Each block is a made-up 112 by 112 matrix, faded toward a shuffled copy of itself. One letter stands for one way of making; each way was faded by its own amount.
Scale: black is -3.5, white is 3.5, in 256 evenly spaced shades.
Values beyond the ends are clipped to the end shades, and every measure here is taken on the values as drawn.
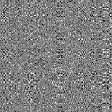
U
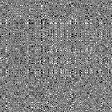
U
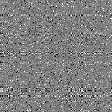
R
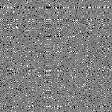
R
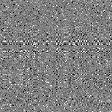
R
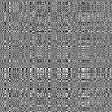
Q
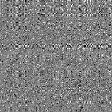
U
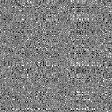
U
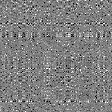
R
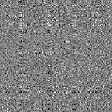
U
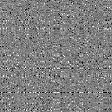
R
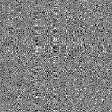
U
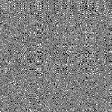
U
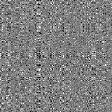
U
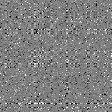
R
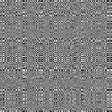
Q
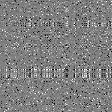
R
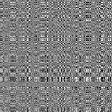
Q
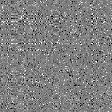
R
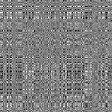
Q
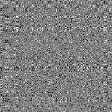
U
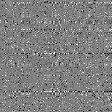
R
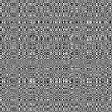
Q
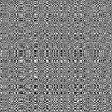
Q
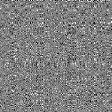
U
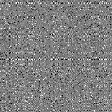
R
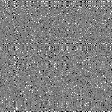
R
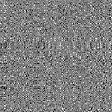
U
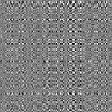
Q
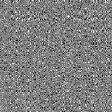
U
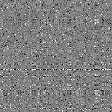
R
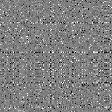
R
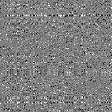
R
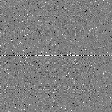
R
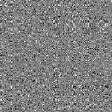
U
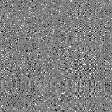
R
